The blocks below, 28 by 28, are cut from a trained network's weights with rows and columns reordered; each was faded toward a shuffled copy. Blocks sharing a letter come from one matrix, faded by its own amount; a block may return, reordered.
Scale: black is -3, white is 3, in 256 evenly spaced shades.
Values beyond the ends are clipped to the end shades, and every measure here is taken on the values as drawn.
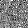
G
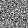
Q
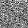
Q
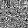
Q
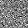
Q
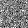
G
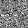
Q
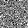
G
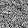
G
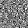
Q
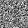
G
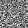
Q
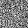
G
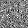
G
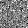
G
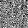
G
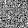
G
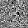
Q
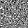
Q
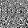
Q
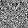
Q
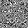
Q
